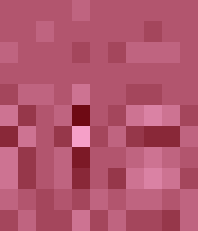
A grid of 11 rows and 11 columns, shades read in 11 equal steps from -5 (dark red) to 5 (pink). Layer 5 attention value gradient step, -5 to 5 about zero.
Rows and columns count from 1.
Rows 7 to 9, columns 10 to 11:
-3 1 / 1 0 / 2 -1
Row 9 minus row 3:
1 -2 0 1 -2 0 -1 1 2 1 -1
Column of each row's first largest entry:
5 3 1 1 5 9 5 1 9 1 5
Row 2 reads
0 0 1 0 0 0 0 0 -1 0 0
